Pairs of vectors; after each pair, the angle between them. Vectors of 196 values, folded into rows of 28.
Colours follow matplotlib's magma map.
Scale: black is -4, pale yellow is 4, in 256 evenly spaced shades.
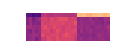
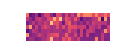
partly aligned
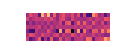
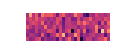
partly aligned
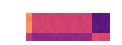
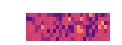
orthogonal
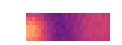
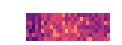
partly opposed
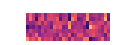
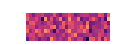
partly opposed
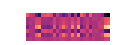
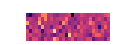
orthogonal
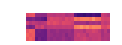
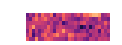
partly opposed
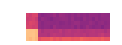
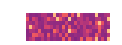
orthogonal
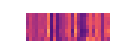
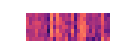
nearly opposite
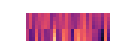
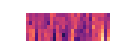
nearly opposite
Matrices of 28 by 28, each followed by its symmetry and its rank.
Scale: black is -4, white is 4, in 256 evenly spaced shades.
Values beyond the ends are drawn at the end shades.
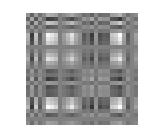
symmetric, rank one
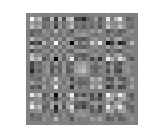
symmetric, rank two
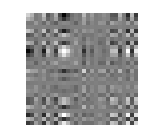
symmetric, rank two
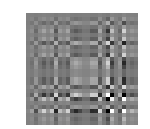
symmetric, rank one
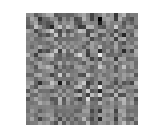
neither, rank three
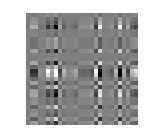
neither, rank one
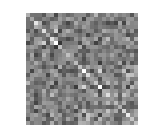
symmetric, rank five
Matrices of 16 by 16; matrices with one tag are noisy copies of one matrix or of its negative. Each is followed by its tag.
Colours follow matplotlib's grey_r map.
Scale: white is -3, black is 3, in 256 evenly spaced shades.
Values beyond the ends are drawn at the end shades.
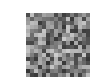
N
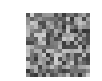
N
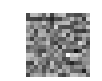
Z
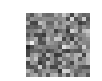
N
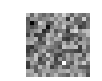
N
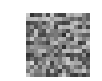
Z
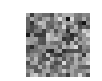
N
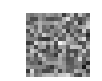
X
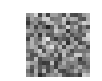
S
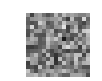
N
